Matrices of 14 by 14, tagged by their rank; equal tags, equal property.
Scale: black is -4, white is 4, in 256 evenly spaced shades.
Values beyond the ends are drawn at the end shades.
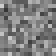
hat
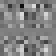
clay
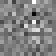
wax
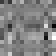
clay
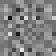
wax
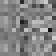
wax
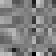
clay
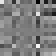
clay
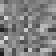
wax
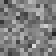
hat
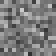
hat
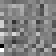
wax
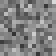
hat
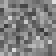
hat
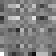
clay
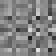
clay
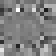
wax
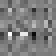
clay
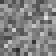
hat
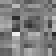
clay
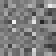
wax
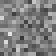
hat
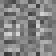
wax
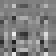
clay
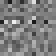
wax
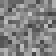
hat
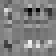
clay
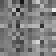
wax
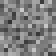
hat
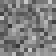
hat
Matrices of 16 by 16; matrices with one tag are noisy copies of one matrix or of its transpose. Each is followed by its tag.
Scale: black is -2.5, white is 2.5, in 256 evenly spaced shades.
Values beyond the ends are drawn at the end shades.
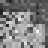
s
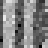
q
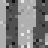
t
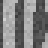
q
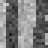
t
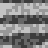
q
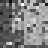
s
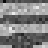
q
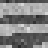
q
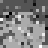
s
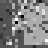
s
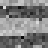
t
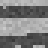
t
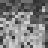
s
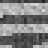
q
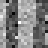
t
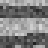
t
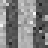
t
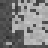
s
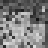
s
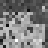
s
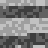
t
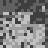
s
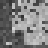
s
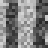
t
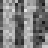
q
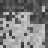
s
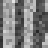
q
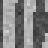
q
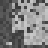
s
